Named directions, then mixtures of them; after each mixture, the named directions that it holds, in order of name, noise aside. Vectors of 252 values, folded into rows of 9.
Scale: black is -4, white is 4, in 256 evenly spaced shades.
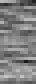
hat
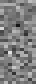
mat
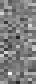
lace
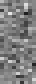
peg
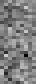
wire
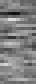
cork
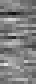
cork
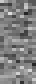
hat, peg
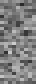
hat, mat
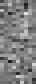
peg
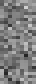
lace, wire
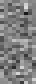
peg, wire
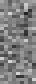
mat, peg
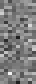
lace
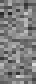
lace, peg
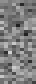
hat, mat
